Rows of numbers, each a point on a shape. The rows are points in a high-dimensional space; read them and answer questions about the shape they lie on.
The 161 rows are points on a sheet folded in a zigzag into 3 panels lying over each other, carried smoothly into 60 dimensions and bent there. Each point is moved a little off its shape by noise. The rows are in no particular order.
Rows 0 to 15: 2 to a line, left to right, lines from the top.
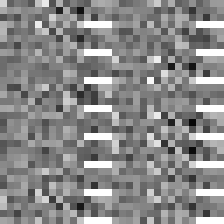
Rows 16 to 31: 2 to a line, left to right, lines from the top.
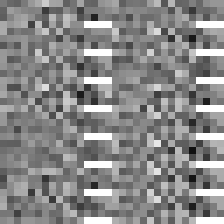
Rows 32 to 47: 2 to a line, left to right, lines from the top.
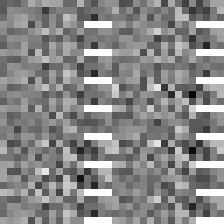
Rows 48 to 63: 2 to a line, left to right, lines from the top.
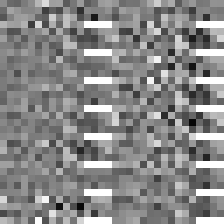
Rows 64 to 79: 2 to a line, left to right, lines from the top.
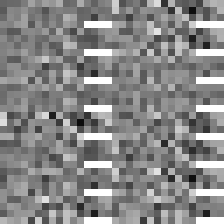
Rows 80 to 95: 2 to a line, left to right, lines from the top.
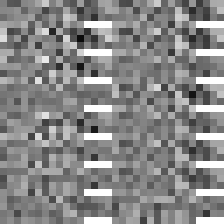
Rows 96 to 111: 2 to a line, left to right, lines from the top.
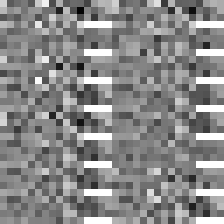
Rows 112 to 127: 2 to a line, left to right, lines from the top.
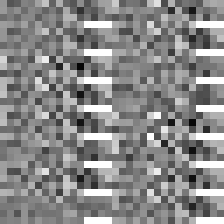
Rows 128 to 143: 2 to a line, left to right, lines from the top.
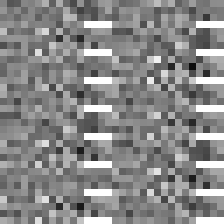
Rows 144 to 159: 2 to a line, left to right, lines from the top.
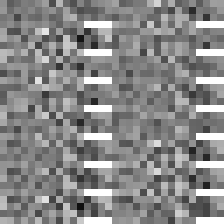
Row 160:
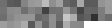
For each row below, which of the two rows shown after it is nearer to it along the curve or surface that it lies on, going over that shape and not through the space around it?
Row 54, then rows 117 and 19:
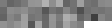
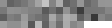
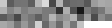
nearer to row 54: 117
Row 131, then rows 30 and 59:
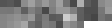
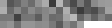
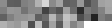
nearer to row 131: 59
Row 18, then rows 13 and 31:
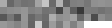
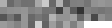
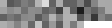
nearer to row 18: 13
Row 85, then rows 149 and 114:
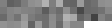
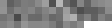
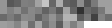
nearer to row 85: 114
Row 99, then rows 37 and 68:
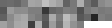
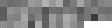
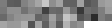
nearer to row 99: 68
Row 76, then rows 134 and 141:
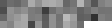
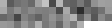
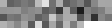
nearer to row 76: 141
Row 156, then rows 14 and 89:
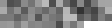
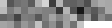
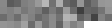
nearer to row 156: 89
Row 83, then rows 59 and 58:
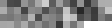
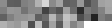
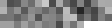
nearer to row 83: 59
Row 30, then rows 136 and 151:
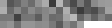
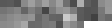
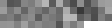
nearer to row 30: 151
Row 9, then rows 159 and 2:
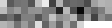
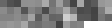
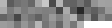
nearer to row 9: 2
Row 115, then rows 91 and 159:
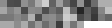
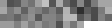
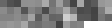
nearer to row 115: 159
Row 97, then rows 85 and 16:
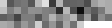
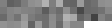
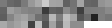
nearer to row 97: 85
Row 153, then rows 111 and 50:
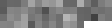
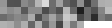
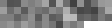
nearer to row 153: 50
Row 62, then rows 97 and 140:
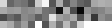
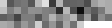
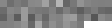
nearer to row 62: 97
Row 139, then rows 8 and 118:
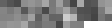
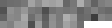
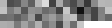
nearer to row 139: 8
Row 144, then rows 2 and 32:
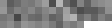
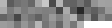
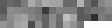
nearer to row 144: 2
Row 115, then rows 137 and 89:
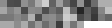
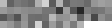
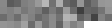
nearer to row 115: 89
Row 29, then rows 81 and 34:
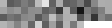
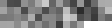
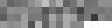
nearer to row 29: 34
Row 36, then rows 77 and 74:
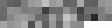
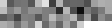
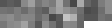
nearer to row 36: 74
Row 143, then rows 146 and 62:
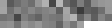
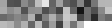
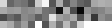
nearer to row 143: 62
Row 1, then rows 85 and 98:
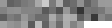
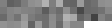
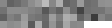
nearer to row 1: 98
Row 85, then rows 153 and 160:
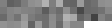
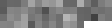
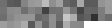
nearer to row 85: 153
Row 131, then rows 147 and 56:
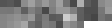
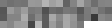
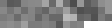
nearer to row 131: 56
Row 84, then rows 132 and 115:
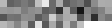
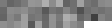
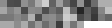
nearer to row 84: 132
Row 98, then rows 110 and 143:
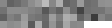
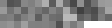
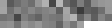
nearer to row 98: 110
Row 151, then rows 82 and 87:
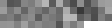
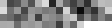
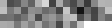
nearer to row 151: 87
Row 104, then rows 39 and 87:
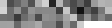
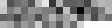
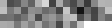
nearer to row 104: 39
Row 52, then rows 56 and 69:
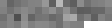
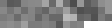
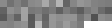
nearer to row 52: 69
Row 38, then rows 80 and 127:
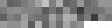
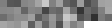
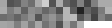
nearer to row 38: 127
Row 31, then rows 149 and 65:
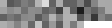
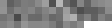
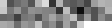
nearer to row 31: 65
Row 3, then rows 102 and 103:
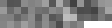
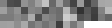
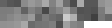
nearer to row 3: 103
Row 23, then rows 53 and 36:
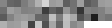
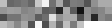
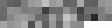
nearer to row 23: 36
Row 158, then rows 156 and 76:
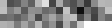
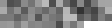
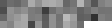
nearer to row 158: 156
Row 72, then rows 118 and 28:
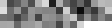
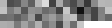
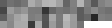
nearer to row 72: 118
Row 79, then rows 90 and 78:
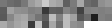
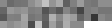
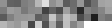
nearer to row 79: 78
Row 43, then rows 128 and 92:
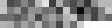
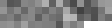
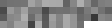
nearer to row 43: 128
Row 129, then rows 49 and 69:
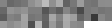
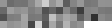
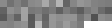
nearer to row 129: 49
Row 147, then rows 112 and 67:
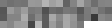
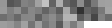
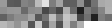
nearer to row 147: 112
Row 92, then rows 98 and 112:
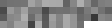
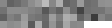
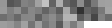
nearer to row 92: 98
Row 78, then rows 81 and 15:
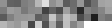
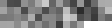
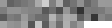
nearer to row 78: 81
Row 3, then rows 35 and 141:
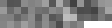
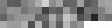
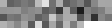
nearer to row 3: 141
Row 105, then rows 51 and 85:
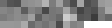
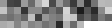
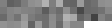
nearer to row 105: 51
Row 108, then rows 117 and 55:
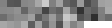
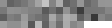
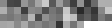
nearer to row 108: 55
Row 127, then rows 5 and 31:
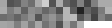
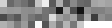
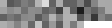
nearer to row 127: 31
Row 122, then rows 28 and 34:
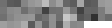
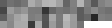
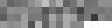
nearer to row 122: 28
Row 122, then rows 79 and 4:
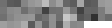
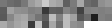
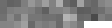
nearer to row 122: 79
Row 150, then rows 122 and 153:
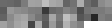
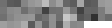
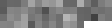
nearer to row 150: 122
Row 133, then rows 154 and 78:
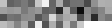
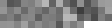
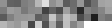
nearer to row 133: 154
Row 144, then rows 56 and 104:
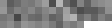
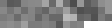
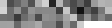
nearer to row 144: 104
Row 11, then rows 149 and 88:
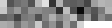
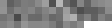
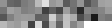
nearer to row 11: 149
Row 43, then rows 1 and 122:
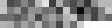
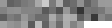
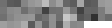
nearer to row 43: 1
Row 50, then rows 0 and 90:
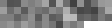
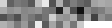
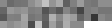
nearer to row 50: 90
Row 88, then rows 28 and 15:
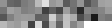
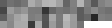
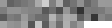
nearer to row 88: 28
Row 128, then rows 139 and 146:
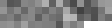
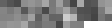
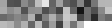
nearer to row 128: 139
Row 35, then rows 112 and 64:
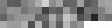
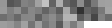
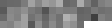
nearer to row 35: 64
